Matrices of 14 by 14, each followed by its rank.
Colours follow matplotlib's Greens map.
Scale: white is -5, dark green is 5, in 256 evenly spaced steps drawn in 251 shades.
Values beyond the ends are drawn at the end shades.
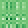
one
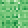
three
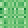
one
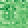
three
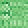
three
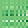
one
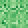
three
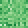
three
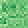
three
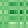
one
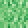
three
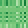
one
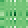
one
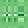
one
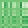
one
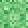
three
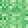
three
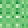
one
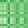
one
